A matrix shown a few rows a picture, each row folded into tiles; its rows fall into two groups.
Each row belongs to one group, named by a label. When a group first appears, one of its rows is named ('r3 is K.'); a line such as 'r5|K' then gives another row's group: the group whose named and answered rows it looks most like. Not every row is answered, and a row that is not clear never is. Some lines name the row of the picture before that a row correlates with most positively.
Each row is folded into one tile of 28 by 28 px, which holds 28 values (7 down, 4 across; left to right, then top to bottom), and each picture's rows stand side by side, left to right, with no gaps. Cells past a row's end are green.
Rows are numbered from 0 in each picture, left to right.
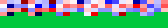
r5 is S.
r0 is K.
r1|K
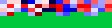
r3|S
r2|S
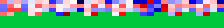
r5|S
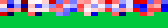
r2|S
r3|K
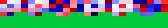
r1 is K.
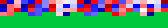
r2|K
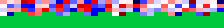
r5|S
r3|S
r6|K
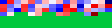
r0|S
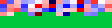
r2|K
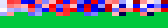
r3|S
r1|S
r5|K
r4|K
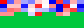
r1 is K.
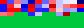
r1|S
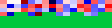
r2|S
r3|S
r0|K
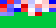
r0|S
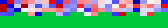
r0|S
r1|K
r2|S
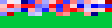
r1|S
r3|K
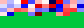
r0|K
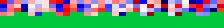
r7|S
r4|K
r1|K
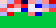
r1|K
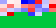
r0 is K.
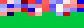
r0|K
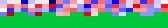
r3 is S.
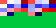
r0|K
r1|K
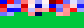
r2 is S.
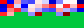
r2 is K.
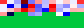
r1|S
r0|K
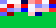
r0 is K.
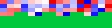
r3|S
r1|K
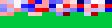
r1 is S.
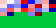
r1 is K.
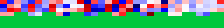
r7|K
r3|S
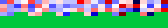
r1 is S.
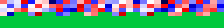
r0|K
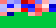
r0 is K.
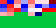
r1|K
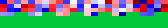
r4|K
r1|S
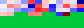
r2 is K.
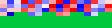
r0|K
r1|S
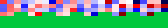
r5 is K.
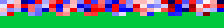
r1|S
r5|K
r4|S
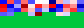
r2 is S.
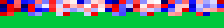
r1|S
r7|K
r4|S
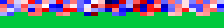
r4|S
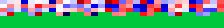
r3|K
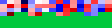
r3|S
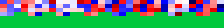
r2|K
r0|S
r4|S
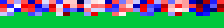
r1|S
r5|S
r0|S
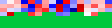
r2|S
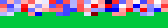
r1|K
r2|S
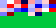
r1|K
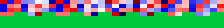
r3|K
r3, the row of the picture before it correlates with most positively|1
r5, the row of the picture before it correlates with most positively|0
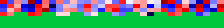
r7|S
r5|K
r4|S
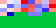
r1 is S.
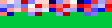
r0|K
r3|S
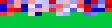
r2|S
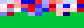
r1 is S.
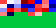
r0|K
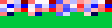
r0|K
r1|K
